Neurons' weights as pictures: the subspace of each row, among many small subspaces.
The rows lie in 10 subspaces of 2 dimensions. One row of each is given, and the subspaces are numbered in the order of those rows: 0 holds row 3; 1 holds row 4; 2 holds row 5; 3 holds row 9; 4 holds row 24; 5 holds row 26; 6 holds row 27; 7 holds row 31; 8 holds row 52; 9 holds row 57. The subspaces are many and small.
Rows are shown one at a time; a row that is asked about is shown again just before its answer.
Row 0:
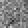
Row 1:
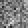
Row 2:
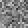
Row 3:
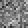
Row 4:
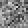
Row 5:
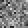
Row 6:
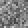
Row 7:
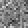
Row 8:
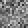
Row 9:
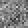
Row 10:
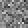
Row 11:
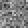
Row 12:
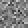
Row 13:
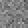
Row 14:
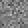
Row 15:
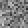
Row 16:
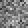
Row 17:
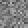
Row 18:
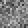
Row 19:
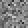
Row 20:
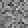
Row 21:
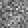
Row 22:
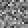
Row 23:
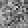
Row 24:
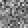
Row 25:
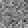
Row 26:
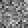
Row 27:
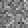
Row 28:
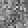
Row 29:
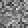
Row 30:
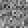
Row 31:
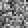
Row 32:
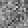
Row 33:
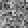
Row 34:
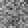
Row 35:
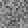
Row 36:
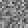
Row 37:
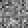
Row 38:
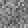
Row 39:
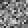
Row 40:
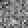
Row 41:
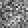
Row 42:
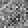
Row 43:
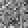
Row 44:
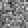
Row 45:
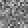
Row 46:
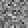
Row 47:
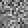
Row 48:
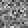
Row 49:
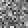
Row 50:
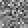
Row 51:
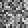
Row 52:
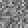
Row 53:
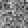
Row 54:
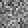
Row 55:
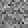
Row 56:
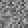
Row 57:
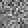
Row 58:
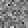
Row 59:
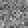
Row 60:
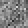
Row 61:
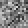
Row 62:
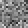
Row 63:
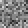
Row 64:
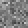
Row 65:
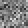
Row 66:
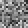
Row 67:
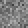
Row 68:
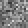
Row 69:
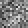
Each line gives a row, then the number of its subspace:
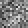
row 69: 3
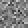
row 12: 5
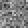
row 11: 7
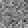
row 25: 5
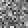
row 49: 2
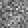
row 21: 3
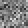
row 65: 3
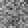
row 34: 2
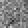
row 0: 6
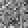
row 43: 0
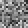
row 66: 5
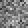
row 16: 2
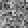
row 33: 7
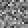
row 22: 0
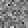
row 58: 2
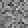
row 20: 0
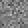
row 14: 9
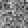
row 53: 7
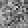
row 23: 1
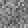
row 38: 4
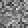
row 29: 0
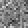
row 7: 0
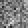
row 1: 6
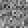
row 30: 1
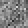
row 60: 1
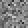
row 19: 2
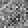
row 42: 3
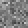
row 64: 8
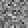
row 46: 2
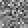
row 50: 9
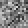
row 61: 1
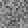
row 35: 9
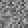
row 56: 8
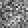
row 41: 3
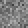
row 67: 4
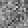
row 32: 1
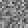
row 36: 8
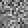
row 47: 9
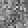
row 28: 7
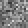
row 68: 7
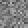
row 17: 8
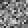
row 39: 5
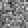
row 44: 7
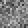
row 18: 4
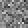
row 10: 6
